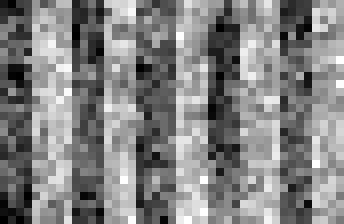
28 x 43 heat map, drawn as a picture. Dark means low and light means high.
Stripes running up and down repeat 5 times from left to right. Streaks run downward. Overall the values sit about 50% of the way up the scale.
